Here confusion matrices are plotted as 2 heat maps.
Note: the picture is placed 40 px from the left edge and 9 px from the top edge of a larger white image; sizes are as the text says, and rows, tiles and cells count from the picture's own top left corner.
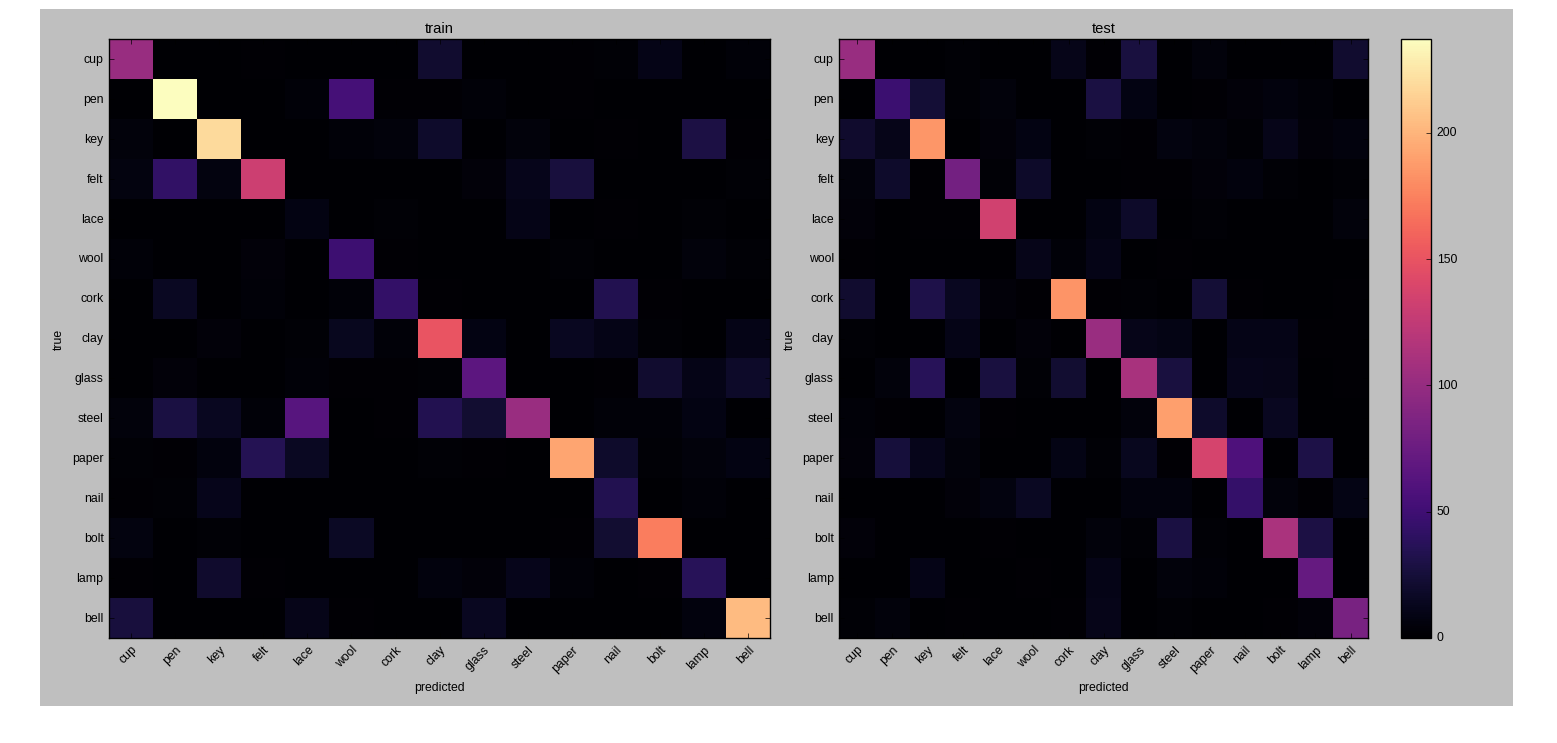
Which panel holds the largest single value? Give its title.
train
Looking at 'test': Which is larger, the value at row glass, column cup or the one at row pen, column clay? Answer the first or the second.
the second
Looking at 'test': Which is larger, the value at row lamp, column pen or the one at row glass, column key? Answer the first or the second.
the second
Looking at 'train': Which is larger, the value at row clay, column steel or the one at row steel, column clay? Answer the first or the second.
the second
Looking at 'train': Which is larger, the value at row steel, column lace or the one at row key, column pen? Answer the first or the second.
the first
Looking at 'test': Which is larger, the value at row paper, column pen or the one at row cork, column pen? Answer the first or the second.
the first
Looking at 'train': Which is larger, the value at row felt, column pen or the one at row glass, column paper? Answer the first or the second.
the first
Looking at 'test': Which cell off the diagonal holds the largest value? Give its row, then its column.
paper, nail
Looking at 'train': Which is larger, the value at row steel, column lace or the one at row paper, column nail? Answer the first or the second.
the first
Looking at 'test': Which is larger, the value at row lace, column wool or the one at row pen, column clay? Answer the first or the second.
the second
